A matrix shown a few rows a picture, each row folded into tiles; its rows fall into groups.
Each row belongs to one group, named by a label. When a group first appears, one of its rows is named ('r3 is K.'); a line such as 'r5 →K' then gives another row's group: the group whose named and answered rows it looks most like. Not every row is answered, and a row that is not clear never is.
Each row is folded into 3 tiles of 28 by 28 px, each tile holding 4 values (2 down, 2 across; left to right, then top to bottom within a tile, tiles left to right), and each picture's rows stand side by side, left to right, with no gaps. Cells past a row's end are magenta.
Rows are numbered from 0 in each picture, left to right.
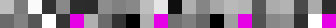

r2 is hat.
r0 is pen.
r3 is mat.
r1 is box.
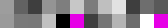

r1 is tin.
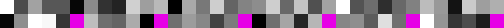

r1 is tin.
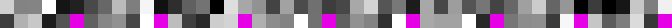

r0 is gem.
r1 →mat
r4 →mat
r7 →tin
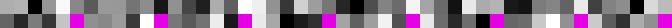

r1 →mat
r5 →tin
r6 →tin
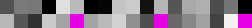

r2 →mat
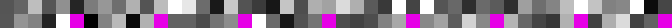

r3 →box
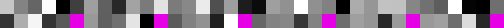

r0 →gem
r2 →mat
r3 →hat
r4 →hat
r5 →pen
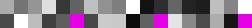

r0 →gem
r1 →gem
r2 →tin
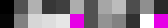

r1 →mat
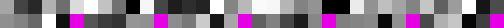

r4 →hat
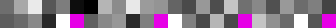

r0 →mat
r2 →box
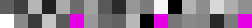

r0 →box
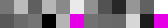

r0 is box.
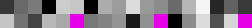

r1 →hat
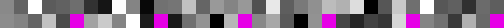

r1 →pen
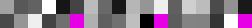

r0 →gem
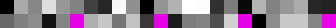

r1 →pen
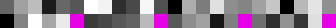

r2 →hat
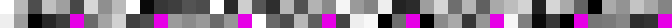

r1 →gem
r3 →box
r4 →gem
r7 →hat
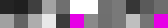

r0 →tin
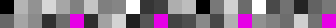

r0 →hat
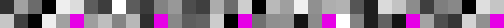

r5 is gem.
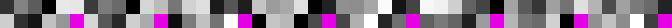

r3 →gem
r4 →gem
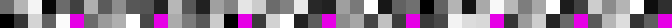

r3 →gem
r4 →pen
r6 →gem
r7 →gem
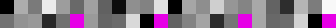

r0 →hat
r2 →hat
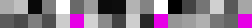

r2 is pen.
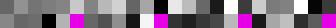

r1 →mat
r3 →gem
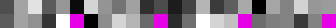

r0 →mat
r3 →hat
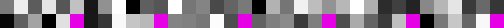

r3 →hat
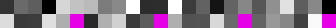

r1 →gem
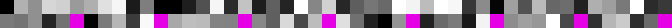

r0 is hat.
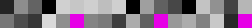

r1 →pen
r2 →pen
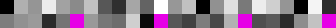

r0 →hat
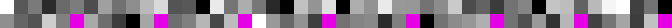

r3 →tin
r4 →hat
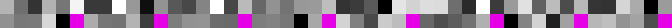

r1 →pen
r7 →pen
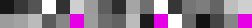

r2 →box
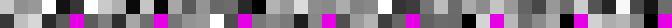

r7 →pen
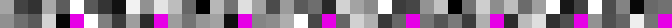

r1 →tin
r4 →gem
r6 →gem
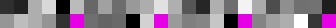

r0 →pen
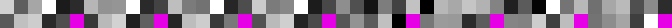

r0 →gem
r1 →gem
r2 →gem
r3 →gem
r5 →hat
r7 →mat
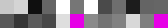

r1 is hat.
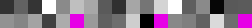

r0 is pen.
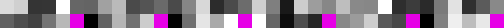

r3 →tin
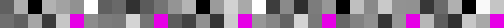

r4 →hat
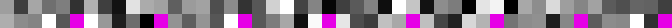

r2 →mat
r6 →hat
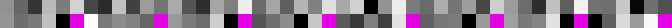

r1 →box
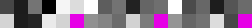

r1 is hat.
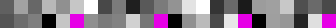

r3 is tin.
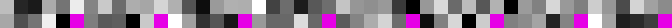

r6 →hat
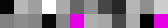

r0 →hat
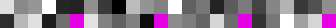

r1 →tin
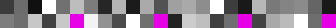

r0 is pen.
